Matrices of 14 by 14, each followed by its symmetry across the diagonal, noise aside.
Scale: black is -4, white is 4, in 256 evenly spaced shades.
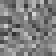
antisymmetric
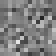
antisymmetric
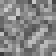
symmetric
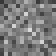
symmetric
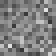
symmetric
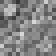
symmetric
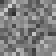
symmetric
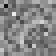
symmetric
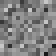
symmetric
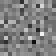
antisymmetric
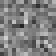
antisymmetric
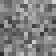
antisymmetric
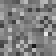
antisymmetric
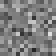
antisymmetric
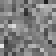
antisymmetric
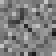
symmetric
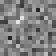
symmetric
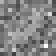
symmetric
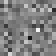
antisymmetric
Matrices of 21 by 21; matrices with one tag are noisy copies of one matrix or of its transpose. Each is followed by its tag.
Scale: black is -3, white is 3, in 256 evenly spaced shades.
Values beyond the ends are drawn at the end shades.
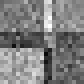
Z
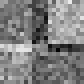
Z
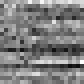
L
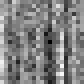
L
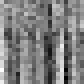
L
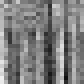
L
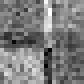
Z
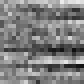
L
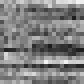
L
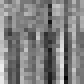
L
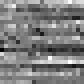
L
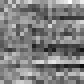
L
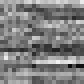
L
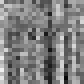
L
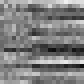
L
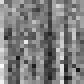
L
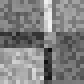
Z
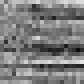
L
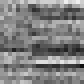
L
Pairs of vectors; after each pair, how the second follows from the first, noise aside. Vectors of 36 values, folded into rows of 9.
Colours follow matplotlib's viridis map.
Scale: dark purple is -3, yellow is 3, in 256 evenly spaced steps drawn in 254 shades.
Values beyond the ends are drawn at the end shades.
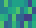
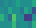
partly zeroed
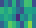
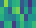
shuffled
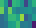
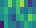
shuffled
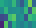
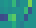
partly zeroed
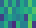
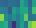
sign-scrambled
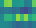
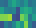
shuffled
